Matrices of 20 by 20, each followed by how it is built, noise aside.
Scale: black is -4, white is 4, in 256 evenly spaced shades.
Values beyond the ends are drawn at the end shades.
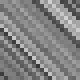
Toeplitz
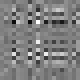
low rank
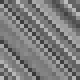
Toeplitz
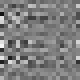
low rank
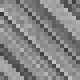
Toeplitz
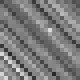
Toeplitz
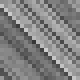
Toeplitz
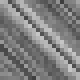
Toeplitz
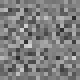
low rank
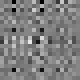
low rank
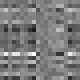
low rank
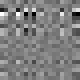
low rank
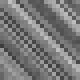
Toeplitz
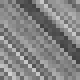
Toeplitz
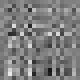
low rank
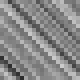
Toeplitz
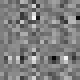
low rank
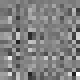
low rank
